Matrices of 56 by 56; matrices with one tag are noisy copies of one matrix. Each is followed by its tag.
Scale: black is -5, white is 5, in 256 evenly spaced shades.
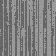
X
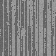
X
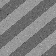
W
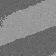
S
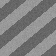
W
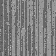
X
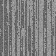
X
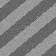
W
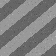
W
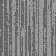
X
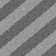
W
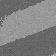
S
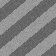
W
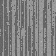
X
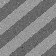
W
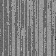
X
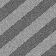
W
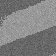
S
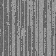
X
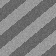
W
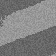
S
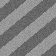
W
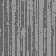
X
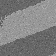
S
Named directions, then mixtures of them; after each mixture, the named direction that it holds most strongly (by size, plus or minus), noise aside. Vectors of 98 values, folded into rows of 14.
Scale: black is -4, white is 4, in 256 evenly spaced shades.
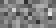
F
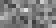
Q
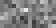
Q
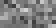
Q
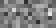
F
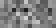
F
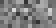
F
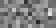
F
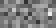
F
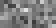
Q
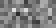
F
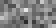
Q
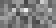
Q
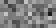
F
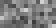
Q
